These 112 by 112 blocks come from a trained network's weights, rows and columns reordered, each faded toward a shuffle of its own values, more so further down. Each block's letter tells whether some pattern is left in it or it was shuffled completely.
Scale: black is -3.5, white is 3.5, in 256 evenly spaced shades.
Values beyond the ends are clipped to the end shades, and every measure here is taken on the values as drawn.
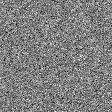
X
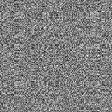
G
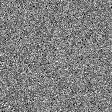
X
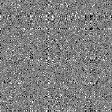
G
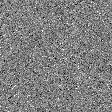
X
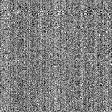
G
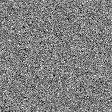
X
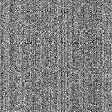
G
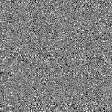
G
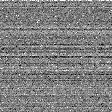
G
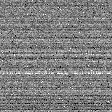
G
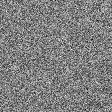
X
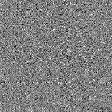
G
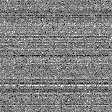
G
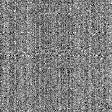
G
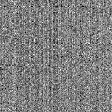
G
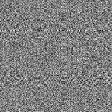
G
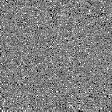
G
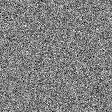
X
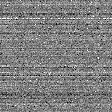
G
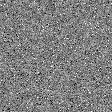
X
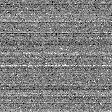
G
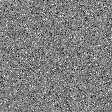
X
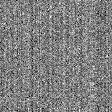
G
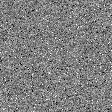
X
